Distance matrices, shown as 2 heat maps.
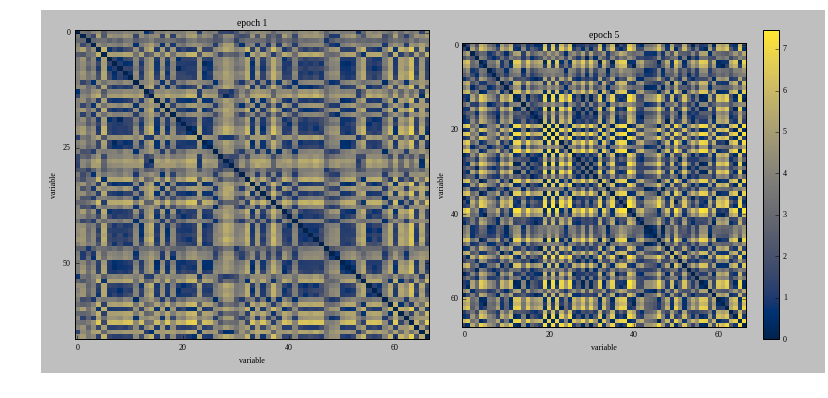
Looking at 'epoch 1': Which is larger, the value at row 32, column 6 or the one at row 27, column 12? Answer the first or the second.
the first
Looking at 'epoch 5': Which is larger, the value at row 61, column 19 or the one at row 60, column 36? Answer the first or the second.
the second
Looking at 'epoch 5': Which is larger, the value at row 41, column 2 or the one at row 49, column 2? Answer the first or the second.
the first
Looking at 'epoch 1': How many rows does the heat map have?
67
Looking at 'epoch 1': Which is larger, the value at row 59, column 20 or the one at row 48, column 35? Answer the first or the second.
the first
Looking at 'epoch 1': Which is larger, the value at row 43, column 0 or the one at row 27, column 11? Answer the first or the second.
the first
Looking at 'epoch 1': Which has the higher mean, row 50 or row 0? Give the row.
0
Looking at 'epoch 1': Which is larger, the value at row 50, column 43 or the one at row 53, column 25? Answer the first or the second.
the second
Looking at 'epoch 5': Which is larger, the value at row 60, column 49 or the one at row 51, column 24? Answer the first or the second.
the second
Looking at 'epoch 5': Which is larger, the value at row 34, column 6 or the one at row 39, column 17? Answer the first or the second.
the second
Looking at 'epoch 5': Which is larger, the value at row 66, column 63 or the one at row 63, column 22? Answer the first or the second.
the first
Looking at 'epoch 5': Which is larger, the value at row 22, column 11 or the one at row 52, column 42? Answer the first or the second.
the first
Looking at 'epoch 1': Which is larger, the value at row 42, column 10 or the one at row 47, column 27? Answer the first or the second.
the second
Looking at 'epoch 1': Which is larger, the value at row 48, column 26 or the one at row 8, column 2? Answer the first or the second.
the second
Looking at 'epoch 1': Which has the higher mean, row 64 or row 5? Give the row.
5
